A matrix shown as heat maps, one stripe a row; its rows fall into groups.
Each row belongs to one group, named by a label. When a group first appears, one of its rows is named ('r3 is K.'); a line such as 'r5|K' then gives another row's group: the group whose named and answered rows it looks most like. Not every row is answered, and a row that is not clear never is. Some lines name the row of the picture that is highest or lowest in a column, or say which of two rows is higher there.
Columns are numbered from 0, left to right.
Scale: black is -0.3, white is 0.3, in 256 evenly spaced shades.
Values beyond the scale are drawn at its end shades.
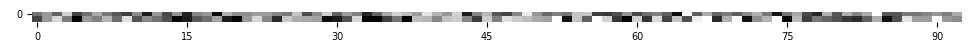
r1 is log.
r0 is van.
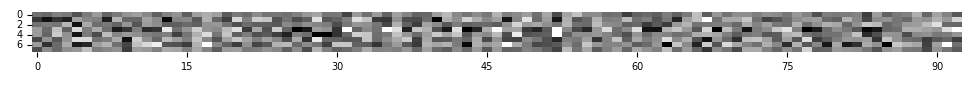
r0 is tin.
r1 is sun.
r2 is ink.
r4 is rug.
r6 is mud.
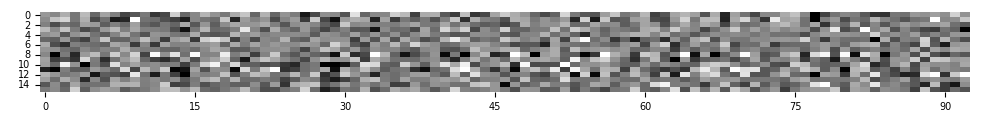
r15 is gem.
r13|rug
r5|tin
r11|sun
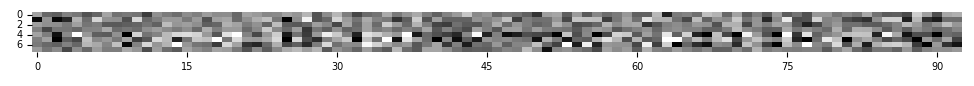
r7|mud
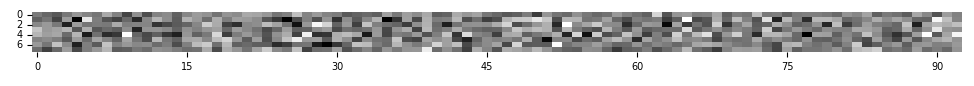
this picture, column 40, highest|6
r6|rug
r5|mud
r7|van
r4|log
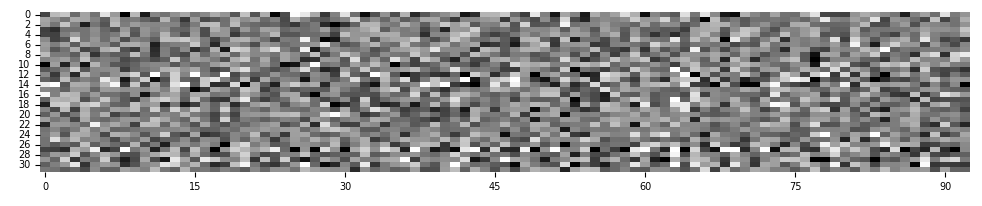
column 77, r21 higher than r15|Yes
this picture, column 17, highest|13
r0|mud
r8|log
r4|sun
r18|log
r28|gem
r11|gem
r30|gem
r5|gem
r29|tin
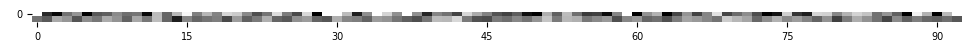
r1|sun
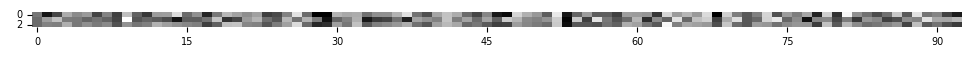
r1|log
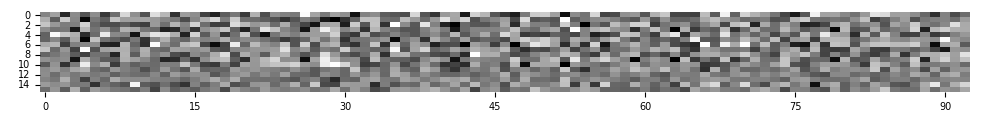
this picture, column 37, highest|0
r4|gem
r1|rug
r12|tin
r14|log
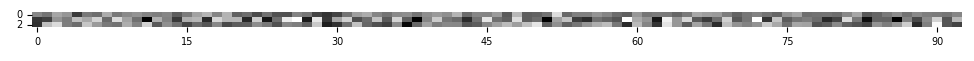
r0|rug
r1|mud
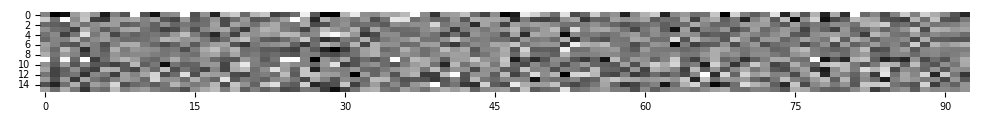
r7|rug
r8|rug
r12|tin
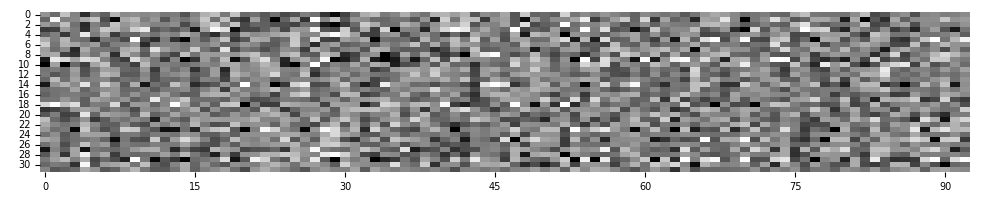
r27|ink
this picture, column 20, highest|14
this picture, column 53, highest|23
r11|van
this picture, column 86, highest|10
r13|van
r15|van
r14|mud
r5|log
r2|rug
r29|log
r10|ink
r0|rug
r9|log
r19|sun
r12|van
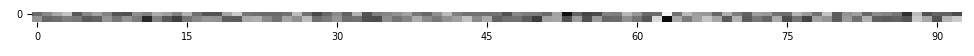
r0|gem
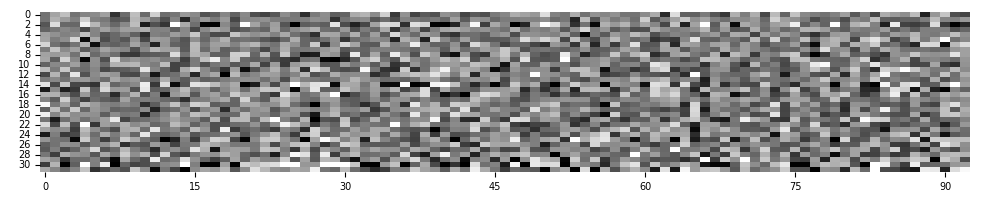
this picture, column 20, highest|2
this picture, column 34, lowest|14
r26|mud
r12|van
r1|log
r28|mud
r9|rug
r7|gem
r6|log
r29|tin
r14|mud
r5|ink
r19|van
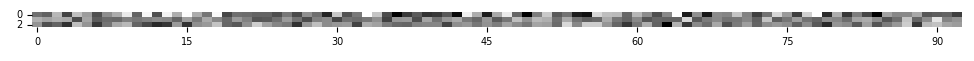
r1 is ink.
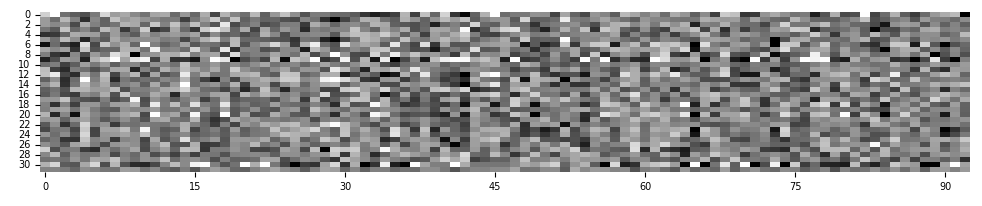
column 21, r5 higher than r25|No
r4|sun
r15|sun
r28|van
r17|log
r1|rug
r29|sun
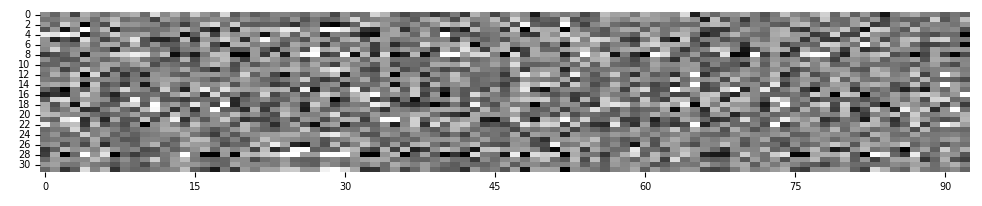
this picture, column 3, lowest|18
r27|mud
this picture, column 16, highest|15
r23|gem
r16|sun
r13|gem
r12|ink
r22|ink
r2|rug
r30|tin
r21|sun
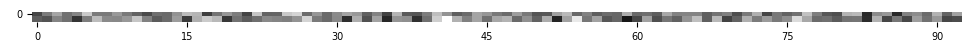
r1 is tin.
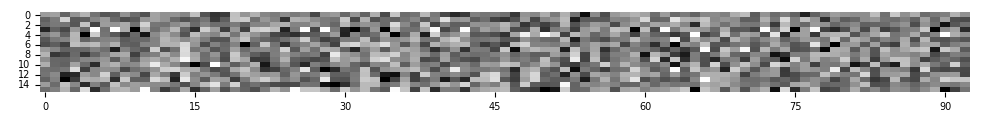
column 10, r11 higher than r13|Yes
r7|tin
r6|sun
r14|rug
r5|gem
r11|gem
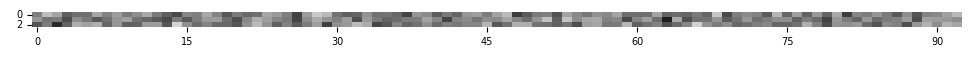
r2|sun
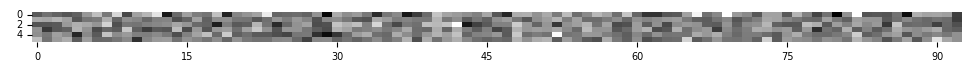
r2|sun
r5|ink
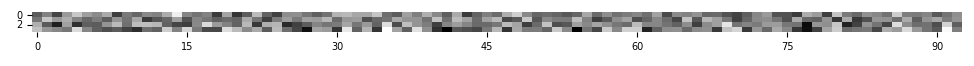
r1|van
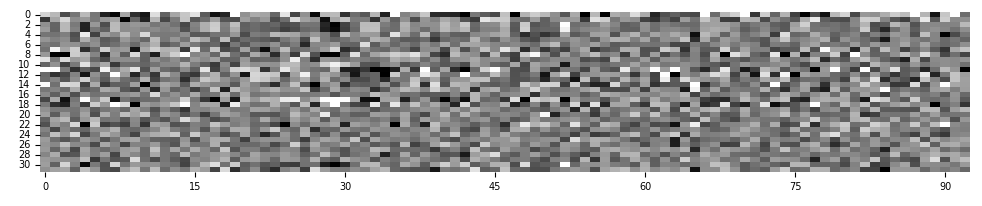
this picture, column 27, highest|31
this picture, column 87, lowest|13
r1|mud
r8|gem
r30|rug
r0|tin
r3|rug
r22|ink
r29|log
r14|ink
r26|mud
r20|mud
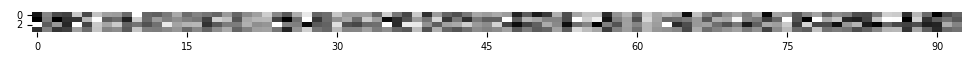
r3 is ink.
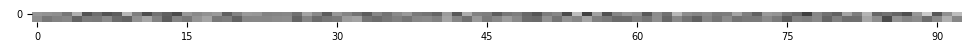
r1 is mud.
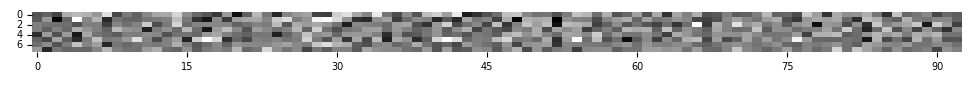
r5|tin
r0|sun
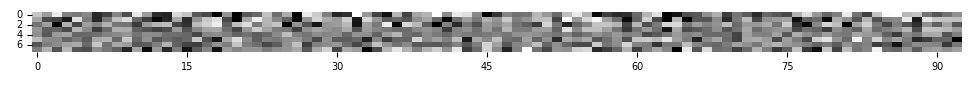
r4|ink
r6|mud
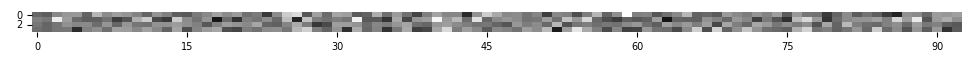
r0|mud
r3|tin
